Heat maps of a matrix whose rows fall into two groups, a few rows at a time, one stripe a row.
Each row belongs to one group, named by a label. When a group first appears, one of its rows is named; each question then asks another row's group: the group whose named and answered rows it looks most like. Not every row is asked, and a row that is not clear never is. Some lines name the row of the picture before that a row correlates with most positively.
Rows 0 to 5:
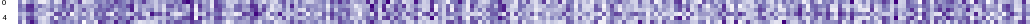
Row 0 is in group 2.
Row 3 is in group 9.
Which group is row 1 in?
2
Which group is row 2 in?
2
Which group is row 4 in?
2
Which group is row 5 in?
2
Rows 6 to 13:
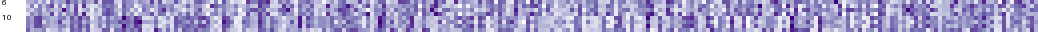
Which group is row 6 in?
9
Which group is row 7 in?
9
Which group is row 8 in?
9
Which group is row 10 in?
2
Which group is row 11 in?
2
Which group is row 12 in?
2
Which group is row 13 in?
2
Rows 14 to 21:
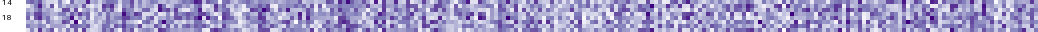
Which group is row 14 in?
2
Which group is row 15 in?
9
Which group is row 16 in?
9
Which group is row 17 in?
2
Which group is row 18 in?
2
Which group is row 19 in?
9
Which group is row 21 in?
9
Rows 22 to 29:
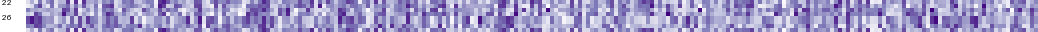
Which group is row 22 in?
9
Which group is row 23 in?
9
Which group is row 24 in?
9
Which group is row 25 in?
9
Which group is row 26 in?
2
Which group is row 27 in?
2
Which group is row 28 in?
2
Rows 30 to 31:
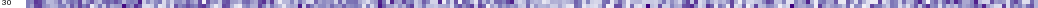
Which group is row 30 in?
2
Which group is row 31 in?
2
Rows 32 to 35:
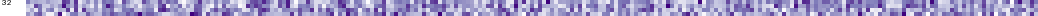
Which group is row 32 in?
9
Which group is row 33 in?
9
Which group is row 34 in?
9
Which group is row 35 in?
2
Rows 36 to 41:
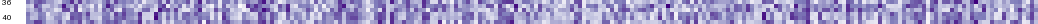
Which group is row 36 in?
2
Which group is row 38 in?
9
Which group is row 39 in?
2
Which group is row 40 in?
2
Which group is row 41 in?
2
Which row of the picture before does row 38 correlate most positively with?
32
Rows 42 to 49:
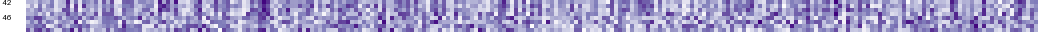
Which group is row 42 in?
9
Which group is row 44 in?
9
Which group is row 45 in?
9
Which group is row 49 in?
2
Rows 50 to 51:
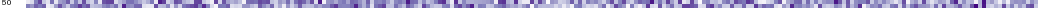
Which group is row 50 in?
9
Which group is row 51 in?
2
